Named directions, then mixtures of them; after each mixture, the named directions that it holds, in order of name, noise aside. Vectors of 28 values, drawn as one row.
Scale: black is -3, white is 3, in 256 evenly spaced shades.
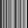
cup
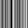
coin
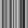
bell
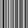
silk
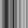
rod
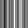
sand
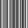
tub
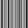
tub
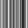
bell, tub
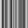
bell, coin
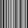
cup, silk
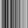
coin, rod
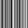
coin
